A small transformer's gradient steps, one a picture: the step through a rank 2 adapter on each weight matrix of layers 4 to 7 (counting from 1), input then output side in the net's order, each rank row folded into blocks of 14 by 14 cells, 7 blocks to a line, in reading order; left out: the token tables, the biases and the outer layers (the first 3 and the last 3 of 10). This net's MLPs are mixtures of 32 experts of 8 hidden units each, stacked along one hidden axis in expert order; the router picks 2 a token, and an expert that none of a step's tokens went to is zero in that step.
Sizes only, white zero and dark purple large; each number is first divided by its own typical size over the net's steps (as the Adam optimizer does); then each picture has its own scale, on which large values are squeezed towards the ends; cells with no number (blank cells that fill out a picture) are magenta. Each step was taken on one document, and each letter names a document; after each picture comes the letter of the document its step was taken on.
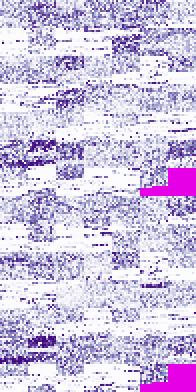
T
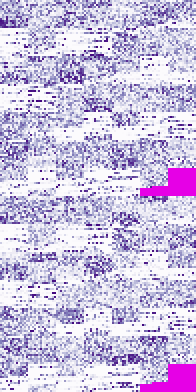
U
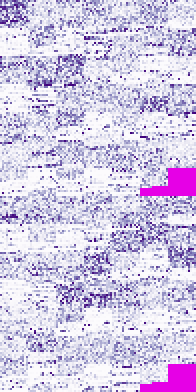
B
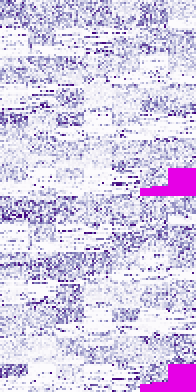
B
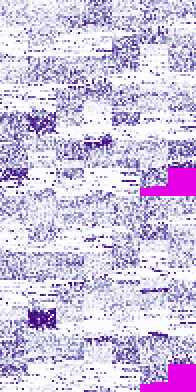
T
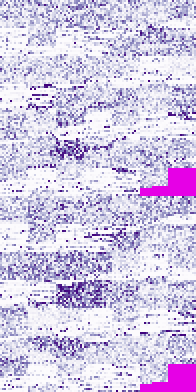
B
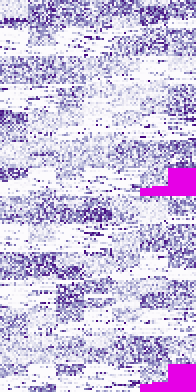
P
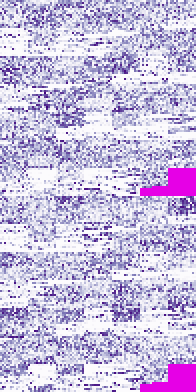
T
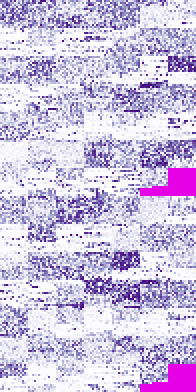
P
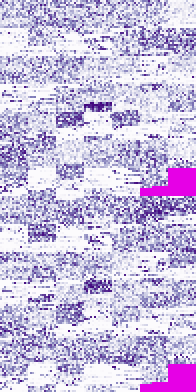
T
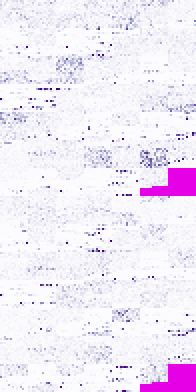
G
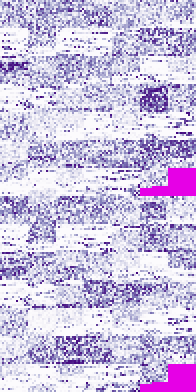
P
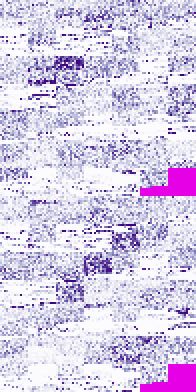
B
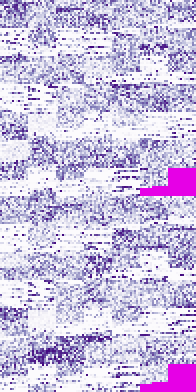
U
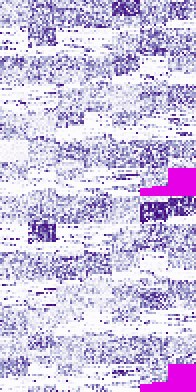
P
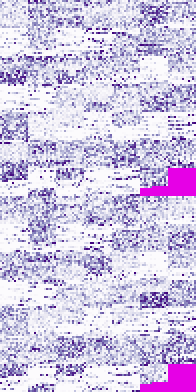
U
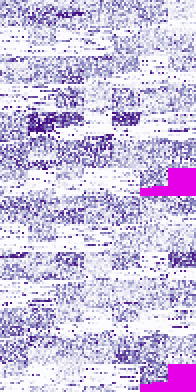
T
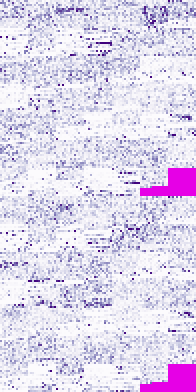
B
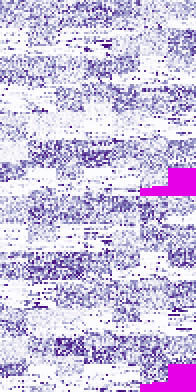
P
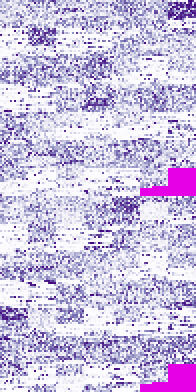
U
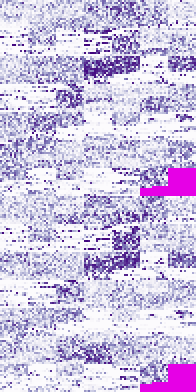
T
